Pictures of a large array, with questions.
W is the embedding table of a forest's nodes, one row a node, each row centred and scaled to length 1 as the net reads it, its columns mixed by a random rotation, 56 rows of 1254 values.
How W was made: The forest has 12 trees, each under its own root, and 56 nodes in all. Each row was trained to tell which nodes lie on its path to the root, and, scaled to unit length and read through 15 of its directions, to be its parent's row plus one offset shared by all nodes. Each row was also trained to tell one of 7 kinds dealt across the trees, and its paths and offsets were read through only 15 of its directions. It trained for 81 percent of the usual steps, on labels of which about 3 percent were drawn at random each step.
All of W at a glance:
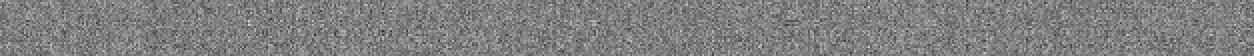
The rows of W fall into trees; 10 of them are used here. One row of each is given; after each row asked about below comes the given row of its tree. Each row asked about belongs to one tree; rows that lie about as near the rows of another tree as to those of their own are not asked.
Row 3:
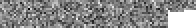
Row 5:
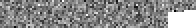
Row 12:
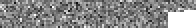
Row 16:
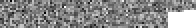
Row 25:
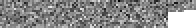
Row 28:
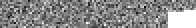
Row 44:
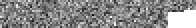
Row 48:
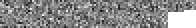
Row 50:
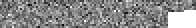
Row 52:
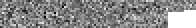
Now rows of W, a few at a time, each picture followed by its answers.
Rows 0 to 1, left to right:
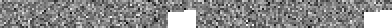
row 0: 50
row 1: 52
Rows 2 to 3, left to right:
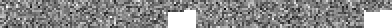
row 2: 44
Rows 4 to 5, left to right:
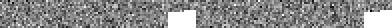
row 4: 52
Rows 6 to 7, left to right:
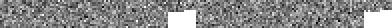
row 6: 48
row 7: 3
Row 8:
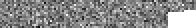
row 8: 50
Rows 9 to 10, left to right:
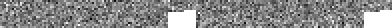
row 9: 44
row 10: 12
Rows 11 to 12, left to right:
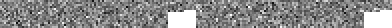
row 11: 12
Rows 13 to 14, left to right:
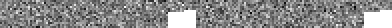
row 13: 50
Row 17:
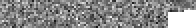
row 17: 44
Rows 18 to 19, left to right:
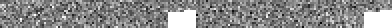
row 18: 12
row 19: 25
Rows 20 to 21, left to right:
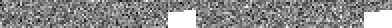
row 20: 28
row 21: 25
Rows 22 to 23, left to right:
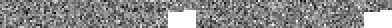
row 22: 3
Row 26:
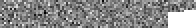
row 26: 16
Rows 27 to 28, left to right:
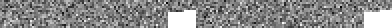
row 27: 5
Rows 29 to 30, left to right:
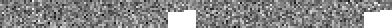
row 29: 12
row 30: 50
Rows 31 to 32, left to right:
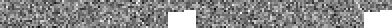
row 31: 44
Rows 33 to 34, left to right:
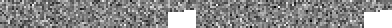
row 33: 44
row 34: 16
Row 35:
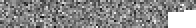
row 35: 48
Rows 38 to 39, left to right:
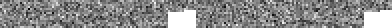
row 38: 3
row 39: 25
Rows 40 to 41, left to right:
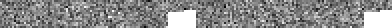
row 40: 50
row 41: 25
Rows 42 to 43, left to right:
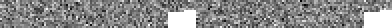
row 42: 48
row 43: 44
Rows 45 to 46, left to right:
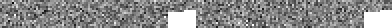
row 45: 3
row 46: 52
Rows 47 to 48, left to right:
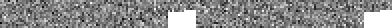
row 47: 3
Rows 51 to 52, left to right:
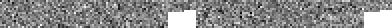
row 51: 52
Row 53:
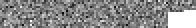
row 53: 5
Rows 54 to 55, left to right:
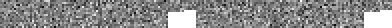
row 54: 16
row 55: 25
